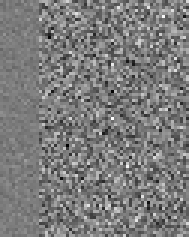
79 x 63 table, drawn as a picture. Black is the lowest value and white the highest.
On average the colour sits 50% of the way up the scale. The halves do not mirror each other. The left part is calmer, up to a seam about 20% of the way across. No row or column stands out. The grain is fine, like static. There is no overall slope.
